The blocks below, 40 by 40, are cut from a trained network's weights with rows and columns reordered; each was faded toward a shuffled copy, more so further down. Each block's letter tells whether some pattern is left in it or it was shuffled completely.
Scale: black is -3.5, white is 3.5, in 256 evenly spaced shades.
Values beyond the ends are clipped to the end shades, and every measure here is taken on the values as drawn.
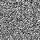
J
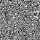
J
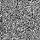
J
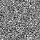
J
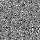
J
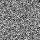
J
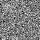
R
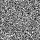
R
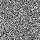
R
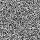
R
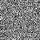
J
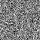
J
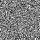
J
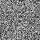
J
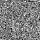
J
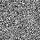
R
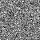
R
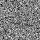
R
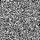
J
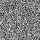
R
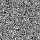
R
